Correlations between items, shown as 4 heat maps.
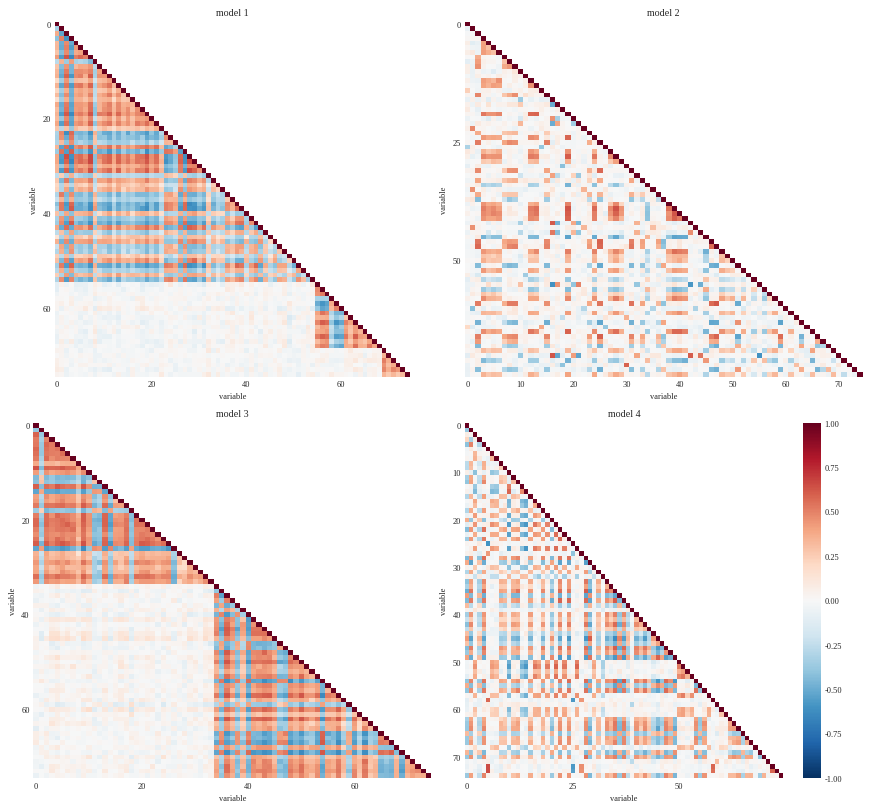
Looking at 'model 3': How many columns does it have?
75
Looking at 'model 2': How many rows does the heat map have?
75
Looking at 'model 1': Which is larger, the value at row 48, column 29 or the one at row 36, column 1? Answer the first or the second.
the second
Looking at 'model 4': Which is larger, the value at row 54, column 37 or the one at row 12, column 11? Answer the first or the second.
the first
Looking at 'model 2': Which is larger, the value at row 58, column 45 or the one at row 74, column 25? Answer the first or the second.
the second
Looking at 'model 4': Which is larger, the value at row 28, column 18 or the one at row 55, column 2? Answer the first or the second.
the first
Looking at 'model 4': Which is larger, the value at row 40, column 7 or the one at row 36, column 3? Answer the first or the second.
the second
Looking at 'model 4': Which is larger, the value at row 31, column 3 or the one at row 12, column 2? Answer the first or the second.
the second
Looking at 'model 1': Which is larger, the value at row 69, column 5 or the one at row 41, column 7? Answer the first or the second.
the first
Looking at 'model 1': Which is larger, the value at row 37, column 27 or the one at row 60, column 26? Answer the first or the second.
the first
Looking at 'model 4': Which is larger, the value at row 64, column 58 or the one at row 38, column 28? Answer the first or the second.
the first
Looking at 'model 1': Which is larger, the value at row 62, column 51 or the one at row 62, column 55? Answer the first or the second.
the second
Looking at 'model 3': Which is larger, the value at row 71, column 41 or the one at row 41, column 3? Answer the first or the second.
the first
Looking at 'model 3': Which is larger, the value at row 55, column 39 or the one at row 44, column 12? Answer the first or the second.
the first
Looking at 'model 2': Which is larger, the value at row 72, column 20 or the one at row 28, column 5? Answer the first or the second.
the second
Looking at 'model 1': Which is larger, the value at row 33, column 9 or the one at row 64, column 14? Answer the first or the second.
the first
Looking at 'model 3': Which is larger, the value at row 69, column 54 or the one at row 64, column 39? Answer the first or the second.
the first
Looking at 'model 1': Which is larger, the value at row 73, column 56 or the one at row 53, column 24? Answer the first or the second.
the first
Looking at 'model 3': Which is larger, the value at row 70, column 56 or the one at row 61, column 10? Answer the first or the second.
the first
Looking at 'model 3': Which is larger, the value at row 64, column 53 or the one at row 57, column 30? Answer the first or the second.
the first
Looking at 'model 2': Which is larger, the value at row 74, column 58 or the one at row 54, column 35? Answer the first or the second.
the first
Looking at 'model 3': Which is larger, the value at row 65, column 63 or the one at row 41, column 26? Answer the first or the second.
the second
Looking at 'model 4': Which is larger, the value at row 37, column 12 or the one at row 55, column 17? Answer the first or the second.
the first
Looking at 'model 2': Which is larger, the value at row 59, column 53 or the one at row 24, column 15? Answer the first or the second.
the second
